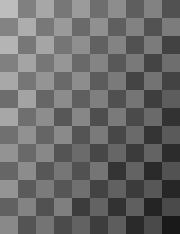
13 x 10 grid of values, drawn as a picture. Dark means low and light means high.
A checkerboard runs through the table. Overall the values sit about 40% of the way up the scale. There is an overall slope up to the top left. The bottom right is the ninth with the lowest average. The ninth with the highest average is the top left.
